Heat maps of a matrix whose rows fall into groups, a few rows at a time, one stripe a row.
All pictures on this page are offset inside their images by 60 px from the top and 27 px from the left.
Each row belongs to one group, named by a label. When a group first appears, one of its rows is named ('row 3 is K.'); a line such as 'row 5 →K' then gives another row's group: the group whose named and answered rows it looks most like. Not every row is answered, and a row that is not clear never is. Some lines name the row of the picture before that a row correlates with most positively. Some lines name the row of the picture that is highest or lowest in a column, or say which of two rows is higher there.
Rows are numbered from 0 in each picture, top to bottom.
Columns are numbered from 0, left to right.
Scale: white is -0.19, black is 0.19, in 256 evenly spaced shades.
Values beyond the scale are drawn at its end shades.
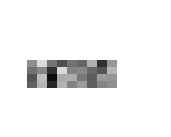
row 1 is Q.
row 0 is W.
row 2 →Q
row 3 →Q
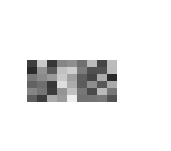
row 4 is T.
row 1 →Q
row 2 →T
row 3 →Q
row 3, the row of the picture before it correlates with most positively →1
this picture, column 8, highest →2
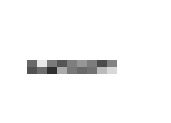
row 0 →W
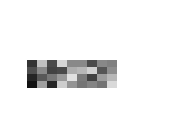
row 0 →Q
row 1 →W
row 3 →Q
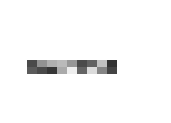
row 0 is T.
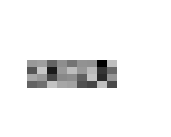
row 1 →W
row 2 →W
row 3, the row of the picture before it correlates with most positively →0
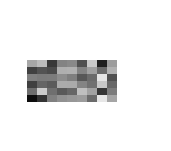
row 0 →W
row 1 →Q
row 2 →T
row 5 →T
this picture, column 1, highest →5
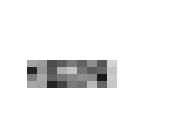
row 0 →W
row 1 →Q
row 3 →W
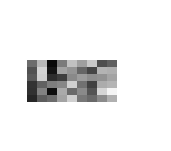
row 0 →W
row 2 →W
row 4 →Q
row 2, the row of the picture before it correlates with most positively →3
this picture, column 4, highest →4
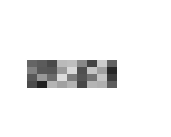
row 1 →T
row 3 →T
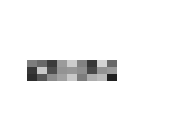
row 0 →T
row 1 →Q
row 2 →T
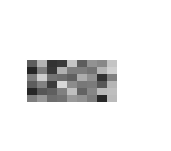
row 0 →W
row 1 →Q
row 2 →W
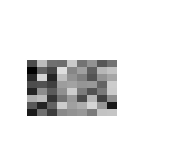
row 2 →Q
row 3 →Q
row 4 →Q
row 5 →W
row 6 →T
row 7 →Q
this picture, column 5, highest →5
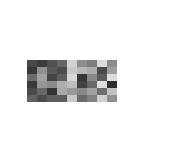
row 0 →T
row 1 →W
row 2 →W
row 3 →T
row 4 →Q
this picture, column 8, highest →3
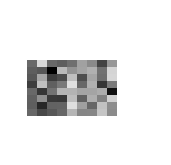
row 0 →W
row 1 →Q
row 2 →W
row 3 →W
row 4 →T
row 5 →W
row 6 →T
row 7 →T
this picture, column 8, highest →4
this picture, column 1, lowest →0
